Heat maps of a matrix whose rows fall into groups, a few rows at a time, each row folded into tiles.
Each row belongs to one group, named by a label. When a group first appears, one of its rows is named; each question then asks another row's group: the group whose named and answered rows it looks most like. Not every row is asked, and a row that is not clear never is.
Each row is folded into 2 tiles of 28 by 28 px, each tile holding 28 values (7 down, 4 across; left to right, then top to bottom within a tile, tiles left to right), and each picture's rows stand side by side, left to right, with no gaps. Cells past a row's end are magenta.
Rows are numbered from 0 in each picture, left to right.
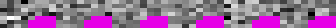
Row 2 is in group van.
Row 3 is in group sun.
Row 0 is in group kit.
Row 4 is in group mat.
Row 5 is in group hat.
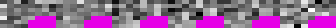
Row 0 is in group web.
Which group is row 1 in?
mat
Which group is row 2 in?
hat
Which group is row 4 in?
hat
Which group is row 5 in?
sun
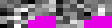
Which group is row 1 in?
hat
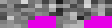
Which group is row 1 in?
hat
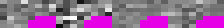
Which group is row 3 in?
sun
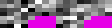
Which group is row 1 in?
kit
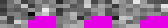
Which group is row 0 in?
hat
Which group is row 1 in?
hat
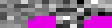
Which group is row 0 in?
mat
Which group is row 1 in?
kit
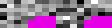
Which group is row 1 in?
kit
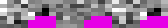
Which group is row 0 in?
van
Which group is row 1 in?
mat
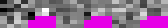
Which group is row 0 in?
hat
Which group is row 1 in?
hat
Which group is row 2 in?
van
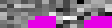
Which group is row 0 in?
web
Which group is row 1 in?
kit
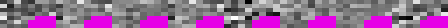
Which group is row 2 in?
sun
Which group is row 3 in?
mat
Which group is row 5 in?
van
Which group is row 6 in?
web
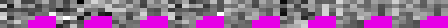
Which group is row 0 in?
web
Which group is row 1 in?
kit
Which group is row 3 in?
web
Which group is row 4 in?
van
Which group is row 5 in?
hat
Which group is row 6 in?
van
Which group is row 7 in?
van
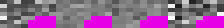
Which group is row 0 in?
web
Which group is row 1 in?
web
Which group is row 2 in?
hat
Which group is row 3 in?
web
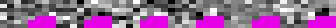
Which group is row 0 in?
web
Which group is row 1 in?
kit
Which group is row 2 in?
sun
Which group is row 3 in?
hat
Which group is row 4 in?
mat
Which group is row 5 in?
van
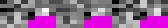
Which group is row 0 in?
hat
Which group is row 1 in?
hat
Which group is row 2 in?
hat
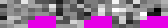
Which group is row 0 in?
mat
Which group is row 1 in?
hat
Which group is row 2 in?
van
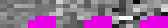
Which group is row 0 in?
web
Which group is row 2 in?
kit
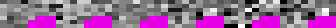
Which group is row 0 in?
web
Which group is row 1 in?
mat
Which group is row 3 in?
hat
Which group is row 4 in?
kit
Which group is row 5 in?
hat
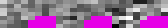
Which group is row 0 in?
van
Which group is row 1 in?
sun
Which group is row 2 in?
kit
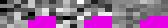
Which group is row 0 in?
hat
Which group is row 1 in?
sun
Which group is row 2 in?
sun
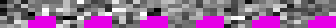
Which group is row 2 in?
van
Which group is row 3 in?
van
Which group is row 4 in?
kit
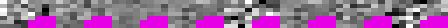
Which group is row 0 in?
van
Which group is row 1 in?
van
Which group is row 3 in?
sun
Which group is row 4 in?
sun
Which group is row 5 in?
sun
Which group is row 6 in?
mat
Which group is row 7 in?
kit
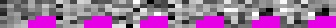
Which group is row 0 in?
hat
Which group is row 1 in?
mat
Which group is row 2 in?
sun
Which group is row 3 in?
mat
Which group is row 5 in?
van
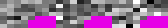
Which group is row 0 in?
sun
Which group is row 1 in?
web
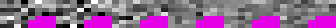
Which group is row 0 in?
kit
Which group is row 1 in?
kit
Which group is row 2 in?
sun
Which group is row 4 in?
sun
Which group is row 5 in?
web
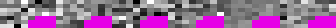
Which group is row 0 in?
sun
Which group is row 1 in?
van
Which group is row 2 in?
kit
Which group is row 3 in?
web
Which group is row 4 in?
hat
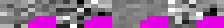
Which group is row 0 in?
sun
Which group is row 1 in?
kit
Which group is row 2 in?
web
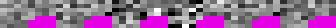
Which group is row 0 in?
van
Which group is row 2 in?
hat
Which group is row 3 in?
kit
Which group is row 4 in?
mat
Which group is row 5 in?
hat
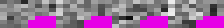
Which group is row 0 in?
web
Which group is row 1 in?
van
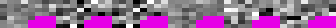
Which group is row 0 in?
mat
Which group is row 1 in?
kit
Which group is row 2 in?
kit
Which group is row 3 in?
sun
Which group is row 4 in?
van
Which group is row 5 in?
sun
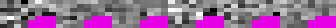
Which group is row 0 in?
kit
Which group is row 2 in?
hat
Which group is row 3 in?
van
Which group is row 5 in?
van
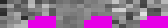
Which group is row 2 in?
van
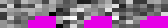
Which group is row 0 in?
mat
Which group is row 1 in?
kit
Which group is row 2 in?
web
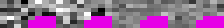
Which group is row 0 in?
kit
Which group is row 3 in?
web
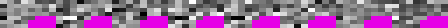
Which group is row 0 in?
mat
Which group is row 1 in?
kit
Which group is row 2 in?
hat
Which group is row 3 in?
sun
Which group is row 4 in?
sun
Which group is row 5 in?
sun
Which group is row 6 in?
mat
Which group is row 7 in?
web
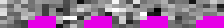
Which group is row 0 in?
van
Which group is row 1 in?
kit
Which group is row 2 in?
van
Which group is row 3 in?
web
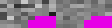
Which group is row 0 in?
mat
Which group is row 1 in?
web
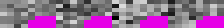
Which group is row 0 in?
sun
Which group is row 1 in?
web
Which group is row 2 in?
mat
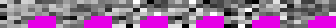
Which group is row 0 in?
mat
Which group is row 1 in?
sun
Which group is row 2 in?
sun
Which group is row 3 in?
sun
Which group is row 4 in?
kit
